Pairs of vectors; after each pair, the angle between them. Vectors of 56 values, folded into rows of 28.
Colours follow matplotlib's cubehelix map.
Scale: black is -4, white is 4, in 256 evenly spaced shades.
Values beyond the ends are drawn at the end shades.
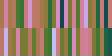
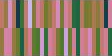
partly aligned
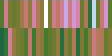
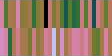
nearly opposite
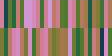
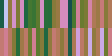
nearly opposite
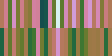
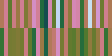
nearly parallel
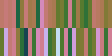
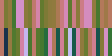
nearly opposite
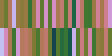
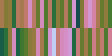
nearly opposite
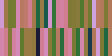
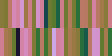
orthogonal
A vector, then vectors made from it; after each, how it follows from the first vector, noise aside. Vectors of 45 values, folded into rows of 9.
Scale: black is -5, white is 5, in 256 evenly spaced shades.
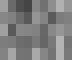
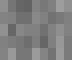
shrunk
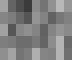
copied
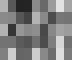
scaled up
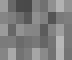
copied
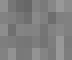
shrunk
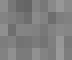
shrunk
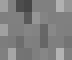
partly zeroed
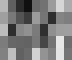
scaled up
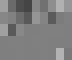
partly zeroed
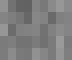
shrunk
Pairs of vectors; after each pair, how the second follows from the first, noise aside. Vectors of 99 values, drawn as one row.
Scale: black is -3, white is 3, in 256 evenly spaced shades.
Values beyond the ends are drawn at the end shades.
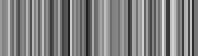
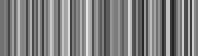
negated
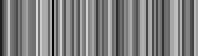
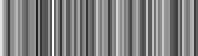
negated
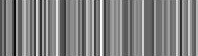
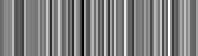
wrapped around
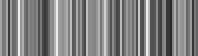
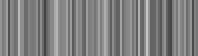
shrunk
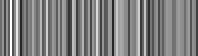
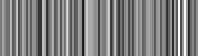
wrapped around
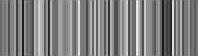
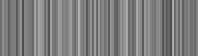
shrunk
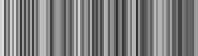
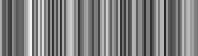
wrapped around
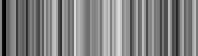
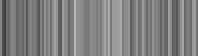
shrunk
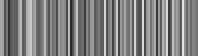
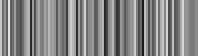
sign-scrambled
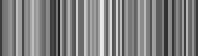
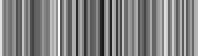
negated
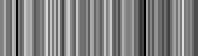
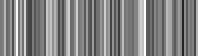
sign-scrambled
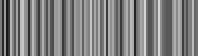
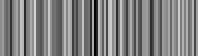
wrapped around
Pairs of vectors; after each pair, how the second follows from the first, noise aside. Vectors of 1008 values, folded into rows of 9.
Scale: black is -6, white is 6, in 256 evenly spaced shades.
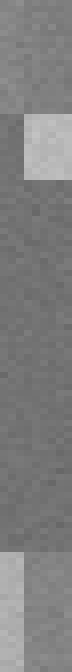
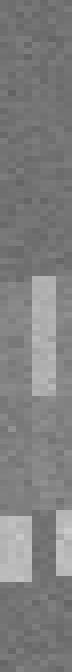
wrapped around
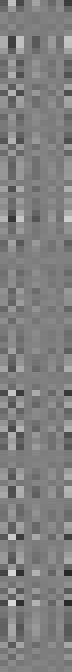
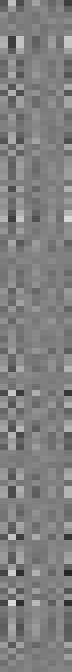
copied
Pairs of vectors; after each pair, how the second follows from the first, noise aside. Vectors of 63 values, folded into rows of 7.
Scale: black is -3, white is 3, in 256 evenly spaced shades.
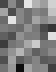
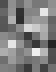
shuffled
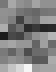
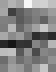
reversed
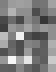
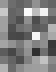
reversed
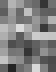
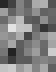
shuffled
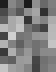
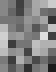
reversed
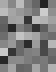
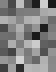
shuffled
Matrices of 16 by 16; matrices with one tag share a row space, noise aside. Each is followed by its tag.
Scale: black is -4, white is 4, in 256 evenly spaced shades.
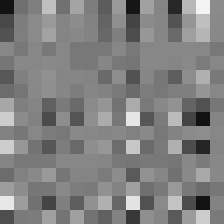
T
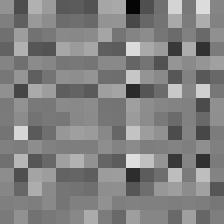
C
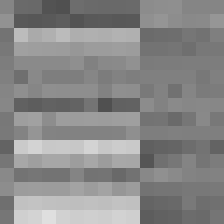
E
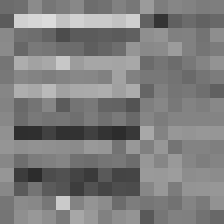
E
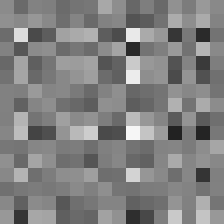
C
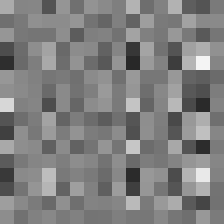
T
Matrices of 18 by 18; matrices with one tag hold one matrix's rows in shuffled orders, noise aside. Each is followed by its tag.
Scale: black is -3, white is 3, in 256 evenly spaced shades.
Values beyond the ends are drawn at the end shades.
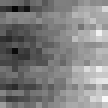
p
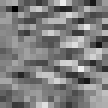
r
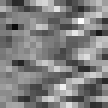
r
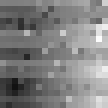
p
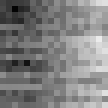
p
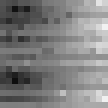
p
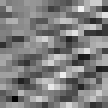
r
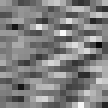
r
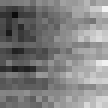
p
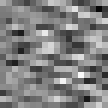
r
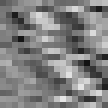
r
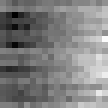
p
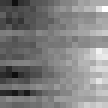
p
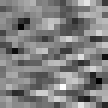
r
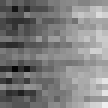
p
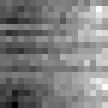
p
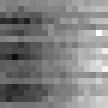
p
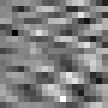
r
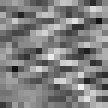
r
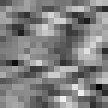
r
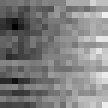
p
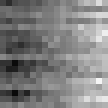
p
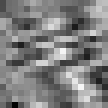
r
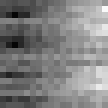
p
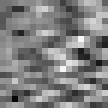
r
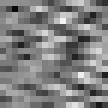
r
